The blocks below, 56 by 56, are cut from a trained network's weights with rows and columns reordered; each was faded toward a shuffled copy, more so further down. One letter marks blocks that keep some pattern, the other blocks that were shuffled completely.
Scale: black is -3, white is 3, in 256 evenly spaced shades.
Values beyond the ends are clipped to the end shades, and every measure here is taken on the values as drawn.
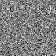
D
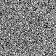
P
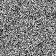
P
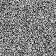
P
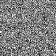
D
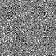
D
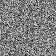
P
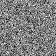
P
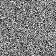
P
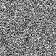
D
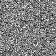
D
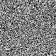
P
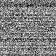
D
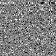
D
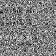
D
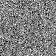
P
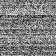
D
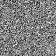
D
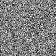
D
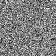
D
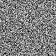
P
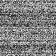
D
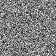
P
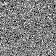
P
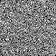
D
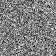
P
